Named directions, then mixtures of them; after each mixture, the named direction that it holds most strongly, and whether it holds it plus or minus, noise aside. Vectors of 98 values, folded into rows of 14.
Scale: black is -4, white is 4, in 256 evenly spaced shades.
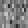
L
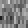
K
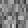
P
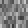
P, minus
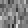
P, minus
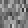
P, plus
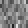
P, minus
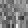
P, minus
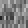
K, plus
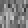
L, plus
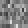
L, minus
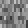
K, plus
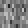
L, plus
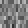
P, minus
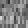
K, minus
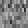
L, plus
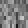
P, plus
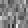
P, minus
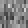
L, minus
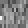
K, minus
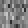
L, plus
